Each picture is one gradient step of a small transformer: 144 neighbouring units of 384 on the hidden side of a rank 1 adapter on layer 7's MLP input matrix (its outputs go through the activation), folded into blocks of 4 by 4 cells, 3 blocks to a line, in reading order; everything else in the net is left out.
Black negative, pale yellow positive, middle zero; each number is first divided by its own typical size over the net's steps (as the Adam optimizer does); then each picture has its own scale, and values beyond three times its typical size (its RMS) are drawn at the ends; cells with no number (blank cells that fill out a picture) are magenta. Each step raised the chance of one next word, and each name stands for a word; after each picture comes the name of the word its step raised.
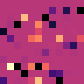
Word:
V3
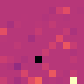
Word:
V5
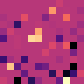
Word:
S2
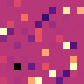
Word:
V5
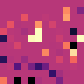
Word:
S2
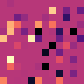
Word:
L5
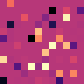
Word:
L5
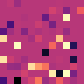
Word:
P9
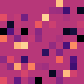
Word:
V5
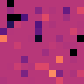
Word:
S2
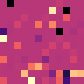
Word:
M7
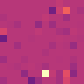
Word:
M7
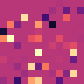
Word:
V3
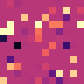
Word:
P9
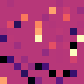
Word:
S2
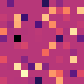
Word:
V3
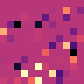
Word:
V5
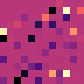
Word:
M7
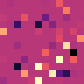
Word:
V5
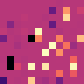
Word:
L5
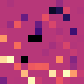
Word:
S2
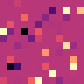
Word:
V5
